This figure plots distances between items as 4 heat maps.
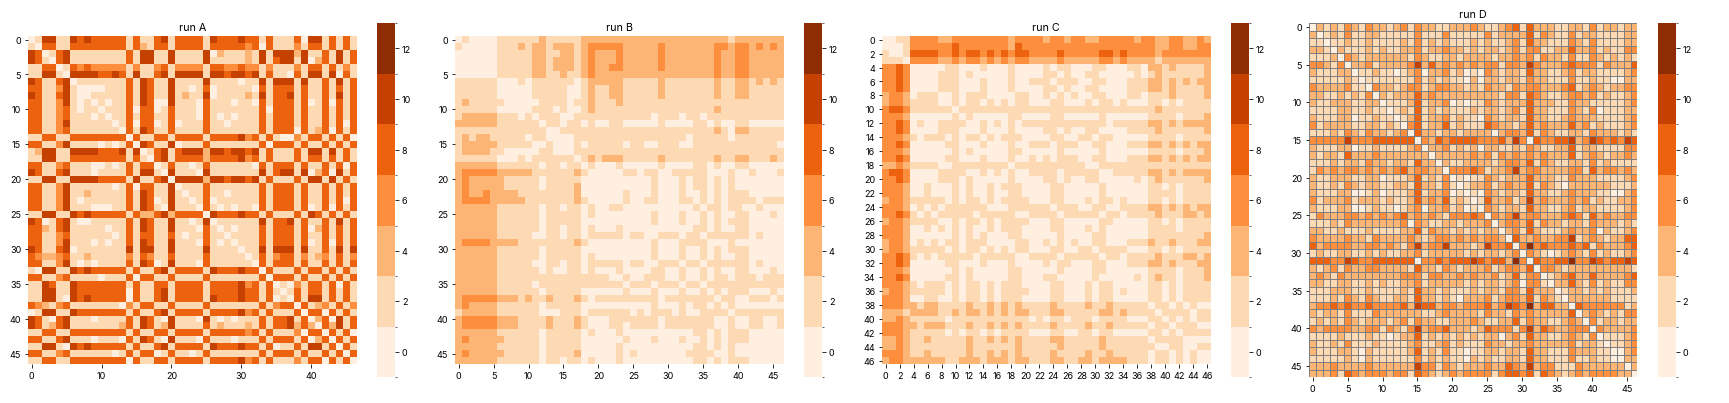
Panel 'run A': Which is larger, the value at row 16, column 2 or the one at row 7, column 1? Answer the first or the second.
the first
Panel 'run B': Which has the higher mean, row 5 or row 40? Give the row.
5
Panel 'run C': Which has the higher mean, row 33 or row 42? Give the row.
42
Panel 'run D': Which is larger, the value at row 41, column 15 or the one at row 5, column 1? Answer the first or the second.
the first
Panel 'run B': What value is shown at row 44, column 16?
2
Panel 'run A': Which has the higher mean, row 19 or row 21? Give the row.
19
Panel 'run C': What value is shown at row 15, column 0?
6
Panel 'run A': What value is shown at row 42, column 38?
6
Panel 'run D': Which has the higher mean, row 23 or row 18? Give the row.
23
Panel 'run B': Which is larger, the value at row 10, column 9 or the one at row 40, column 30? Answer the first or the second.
the second
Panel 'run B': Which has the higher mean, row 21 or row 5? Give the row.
5
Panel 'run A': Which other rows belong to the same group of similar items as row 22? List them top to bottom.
2, 3, 6, 7, 8, 9, 10, 11, 12, 13, 15, 18, 19, 21, 23, 24, 26, 27, 28, 29, 30, 31, 32, 34, 38, 40, 41, 43, 45
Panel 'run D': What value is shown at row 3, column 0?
4
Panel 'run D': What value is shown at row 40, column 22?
4
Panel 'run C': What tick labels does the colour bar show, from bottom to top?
0, 2, 4, 6, 8, 10, 12
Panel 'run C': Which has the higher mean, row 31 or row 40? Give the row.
31
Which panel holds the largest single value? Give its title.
run D
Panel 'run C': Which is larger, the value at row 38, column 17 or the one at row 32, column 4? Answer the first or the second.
the first
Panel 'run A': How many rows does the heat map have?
47
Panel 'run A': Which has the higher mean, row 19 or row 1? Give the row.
1
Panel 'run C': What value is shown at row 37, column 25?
2
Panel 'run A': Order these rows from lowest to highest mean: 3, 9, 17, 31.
9, 31, 3, 17
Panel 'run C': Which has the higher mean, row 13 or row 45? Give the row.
45
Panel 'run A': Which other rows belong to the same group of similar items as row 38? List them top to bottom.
2, 3, 6, 7, 8, 9, 10, 11, 12, 13, 15, 18, 19, 21, 22, 23, 24, 26, 27, 28, 29, 30, 31, 32, 34, 40, 41, 43, 45
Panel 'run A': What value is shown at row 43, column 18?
2
